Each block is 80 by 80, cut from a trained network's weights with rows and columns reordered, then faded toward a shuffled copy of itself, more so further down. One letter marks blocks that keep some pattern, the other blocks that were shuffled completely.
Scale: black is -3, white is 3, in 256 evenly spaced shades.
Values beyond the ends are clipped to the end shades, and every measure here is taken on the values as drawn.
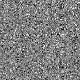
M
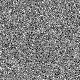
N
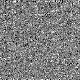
M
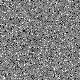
N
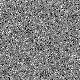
N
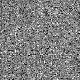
M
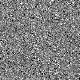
M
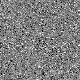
M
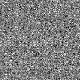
M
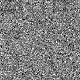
M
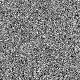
N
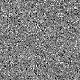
M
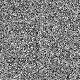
M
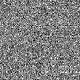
M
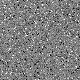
N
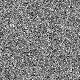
N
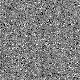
M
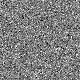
N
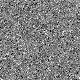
N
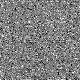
M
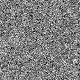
M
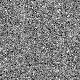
M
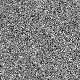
N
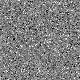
N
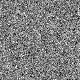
M
